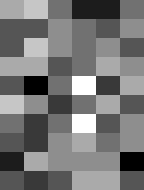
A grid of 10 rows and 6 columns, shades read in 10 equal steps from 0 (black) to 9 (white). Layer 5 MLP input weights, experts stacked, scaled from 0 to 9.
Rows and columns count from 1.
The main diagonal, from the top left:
6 3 5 4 2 3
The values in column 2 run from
0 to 7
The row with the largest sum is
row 4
